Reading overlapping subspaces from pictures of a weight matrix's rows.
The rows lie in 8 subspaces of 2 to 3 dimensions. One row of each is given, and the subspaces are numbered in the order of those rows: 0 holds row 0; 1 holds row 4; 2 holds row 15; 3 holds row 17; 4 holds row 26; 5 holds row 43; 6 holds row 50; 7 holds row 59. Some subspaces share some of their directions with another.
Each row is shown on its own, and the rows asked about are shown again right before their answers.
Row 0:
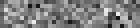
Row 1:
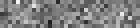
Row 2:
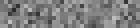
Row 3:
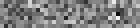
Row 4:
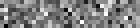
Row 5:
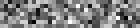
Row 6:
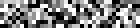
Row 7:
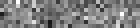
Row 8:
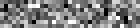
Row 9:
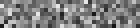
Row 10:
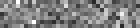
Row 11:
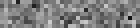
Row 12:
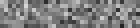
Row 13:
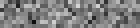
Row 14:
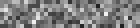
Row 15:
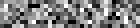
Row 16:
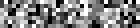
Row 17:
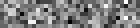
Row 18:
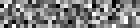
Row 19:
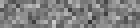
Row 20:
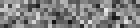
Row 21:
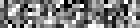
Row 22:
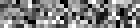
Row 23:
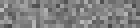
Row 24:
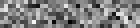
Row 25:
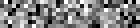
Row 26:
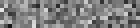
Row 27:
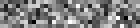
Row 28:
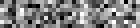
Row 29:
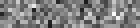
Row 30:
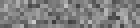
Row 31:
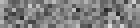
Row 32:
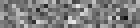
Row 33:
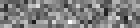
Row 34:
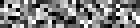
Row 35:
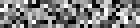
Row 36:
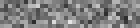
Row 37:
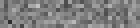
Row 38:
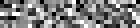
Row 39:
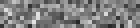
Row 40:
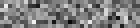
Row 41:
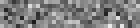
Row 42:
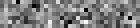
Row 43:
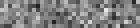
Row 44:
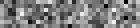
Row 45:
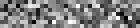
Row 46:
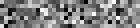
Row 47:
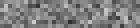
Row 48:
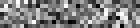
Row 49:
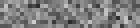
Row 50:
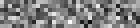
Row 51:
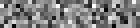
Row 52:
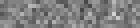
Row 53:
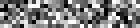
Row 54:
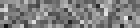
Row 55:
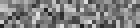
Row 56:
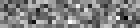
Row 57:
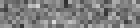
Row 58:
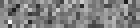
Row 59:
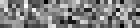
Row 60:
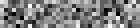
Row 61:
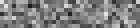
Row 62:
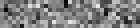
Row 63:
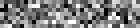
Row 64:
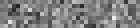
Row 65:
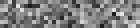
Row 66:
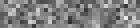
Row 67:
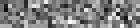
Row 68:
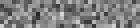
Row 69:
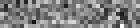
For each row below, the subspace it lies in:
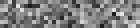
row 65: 3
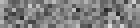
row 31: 0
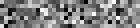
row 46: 1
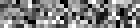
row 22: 2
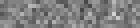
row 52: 2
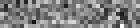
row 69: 7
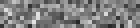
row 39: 0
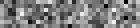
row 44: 3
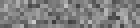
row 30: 2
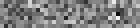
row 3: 1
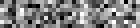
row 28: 3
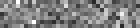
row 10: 2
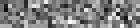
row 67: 7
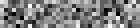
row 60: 0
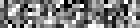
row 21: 5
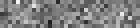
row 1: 2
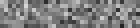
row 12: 7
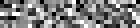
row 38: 6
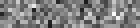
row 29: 2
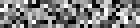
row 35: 0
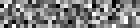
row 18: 0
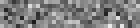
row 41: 0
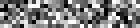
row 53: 6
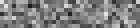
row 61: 6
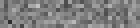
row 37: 5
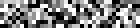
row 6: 0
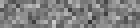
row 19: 7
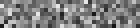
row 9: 1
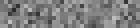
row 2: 5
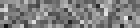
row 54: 1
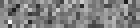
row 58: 5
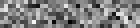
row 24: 3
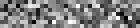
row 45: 3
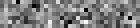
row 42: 2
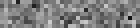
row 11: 2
